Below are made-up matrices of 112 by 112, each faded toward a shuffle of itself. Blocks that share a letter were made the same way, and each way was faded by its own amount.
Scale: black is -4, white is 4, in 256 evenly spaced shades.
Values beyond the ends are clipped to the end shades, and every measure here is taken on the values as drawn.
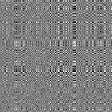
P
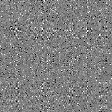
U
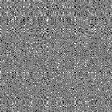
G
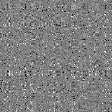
U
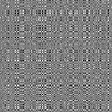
P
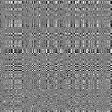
P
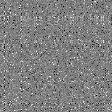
U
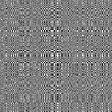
P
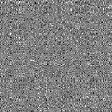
G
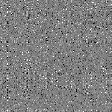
U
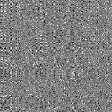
G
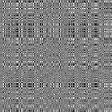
P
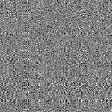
G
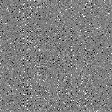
U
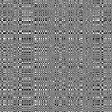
P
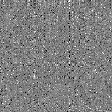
U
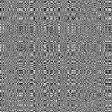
P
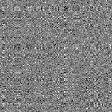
G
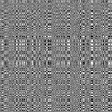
P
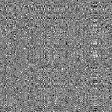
G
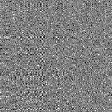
G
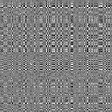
P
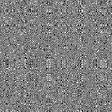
G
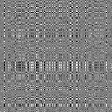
P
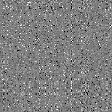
U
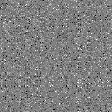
U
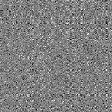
G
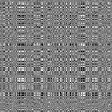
P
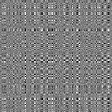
P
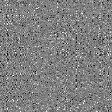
U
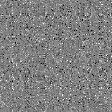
U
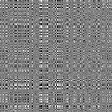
P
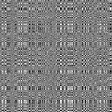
P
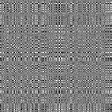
P
